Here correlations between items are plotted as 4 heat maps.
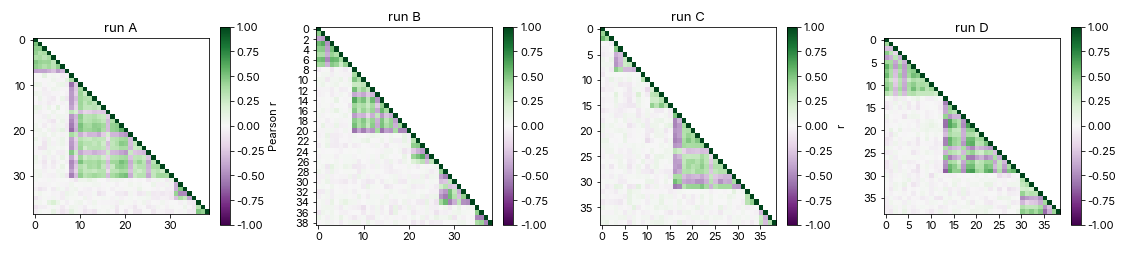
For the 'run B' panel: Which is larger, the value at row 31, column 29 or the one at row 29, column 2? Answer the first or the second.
the second
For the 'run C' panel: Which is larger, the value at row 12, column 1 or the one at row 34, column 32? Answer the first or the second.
the second
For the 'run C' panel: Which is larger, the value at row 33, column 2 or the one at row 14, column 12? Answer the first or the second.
the second
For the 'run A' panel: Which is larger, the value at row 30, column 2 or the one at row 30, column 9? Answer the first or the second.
the first
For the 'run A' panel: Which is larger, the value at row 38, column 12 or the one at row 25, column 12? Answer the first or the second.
the first
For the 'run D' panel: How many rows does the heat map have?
39
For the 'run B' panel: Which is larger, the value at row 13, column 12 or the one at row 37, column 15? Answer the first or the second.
the second
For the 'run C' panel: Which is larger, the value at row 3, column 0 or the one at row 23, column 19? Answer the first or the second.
the second
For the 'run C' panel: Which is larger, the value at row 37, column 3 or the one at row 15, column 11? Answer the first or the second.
the second
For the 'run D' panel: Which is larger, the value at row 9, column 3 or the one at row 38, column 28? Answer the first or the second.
the first
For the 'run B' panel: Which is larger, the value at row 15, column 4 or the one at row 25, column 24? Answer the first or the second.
the first
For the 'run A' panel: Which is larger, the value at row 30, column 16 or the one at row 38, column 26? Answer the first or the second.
the second
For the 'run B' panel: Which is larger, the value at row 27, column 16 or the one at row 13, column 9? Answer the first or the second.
the first
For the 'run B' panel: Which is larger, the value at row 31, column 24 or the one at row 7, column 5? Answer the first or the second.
the second
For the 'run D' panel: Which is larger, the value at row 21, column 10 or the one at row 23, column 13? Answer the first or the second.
the first
